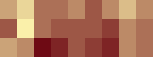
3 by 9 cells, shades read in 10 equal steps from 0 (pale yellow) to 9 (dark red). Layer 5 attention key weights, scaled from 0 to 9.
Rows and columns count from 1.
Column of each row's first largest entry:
6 7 3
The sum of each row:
34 45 54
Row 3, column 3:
9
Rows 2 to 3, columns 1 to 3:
6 0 5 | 3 4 9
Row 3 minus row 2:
-3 4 4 2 0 1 1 0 0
